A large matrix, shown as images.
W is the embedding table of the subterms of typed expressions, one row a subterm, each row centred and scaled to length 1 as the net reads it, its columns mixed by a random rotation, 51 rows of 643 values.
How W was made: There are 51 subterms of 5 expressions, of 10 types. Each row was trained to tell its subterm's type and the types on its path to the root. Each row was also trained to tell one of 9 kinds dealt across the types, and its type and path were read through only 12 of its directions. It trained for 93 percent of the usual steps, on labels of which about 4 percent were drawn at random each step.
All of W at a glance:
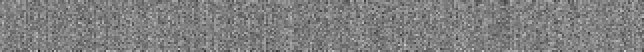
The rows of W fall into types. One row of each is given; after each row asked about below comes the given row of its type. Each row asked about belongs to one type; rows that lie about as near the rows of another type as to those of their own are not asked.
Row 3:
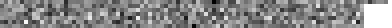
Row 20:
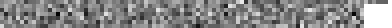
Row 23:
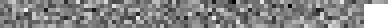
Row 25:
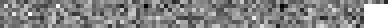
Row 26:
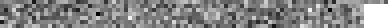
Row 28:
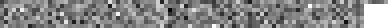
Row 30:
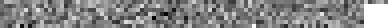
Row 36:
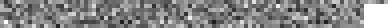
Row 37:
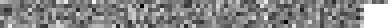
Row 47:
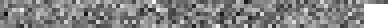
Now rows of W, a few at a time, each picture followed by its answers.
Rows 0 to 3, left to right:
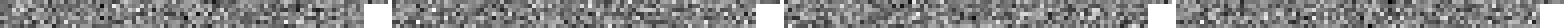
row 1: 3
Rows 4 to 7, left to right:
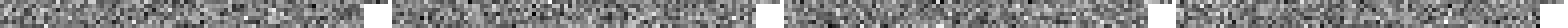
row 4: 3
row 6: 47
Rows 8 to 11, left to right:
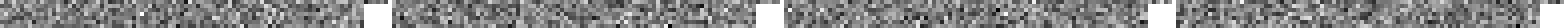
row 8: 23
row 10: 30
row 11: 28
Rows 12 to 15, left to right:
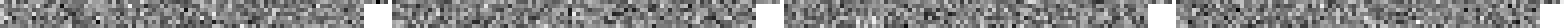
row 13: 20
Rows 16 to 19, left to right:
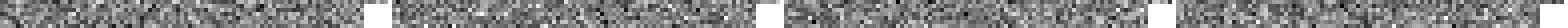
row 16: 20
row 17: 36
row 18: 23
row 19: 25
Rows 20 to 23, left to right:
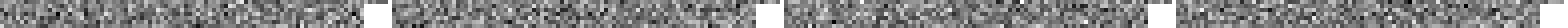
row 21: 30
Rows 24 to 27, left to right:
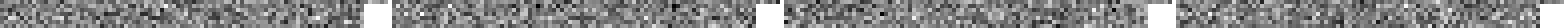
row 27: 23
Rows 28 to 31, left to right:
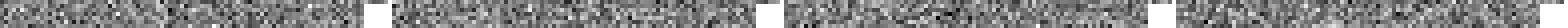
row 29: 3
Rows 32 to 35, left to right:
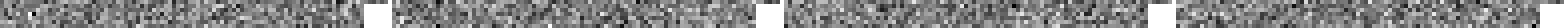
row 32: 20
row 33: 47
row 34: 36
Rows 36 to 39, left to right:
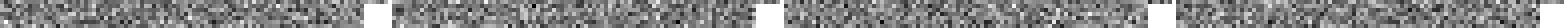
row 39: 20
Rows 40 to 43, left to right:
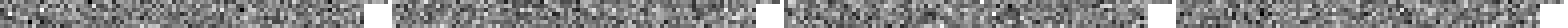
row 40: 20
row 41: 23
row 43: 28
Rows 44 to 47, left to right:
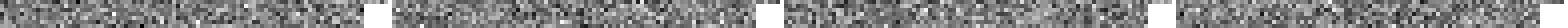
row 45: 25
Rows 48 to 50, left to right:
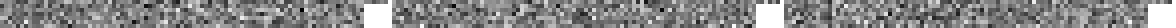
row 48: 3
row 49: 25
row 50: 47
